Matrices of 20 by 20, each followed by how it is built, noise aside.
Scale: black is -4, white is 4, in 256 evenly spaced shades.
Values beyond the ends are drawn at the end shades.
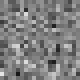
low rank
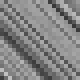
Toeplitz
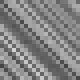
Toeplitz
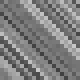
Toeplitz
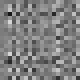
low rank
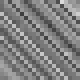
Toeplitz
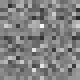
low rank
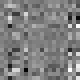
low rank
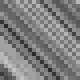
Toeplitz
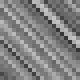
Toeplitz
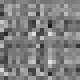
low rank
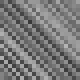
Toeplitz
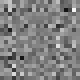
low rank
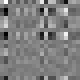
low rank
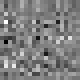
low rank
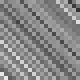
Toeplitz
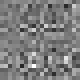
low rank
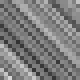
Toeplitz
